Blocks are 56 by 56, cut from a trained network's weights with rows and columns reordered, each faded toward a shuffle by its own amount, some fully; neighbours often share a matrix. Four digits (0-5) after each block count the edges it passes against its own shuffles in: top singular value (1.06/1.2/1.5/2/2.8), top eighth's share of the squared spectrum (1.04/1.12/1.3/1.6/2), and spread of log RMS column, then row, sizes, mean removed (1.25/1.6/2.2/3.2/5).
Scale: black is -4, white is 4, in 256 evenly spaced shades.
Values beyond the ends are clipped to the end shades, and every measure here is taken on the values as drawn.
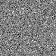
1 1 0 0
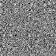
3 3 1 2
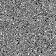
1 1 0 0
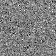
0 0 0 0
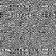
4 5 1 3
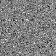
2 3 0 1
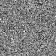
0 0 0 0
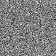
1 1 0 0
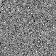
0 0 0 0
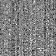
3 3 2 2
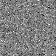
0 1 0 0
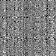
3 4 2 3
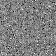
0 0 0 0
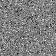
0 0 0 0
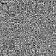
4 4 1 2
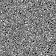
0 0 0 0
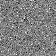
1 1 0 0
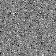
1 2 1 0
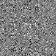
2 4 2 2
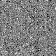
1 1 0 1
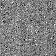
1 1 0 0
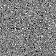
2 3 0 1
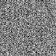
3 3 1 2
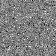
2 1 0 0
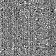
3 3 0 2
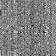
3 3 1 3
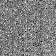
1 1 0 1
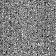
2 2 0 1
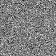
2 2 0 1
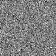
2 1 0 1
